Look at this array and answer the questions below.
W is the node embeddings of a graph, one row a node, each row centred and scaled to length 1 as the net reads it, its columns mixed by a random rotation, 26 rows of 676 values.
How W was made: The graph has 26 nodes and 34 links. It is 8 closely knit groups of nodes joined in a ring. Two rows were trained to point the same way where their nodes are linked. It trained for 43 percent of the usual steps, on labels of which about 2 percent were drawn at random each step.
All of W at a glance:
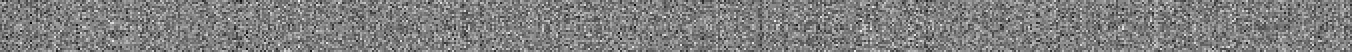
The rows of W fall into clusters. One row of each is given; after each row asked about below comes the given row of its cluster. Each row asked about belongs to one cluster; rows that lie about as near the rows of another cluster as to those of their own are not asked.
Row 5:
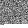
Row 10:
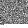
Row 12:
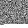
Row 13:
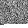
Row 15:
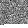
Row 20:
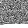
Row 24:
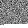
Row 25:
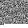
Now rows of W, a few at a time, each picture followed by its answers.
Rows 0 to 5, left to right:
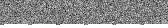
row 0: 5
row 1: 25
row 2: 15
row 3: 24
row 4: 10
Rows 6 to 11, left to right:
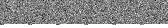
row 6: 13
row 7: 20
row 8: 13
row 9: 15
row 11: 20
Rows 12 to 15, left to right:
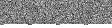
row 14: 12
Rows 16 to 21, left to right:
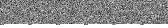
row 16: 24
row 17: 13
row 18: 24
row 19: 25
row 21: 12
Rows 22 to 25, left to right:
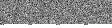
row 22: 10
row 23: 5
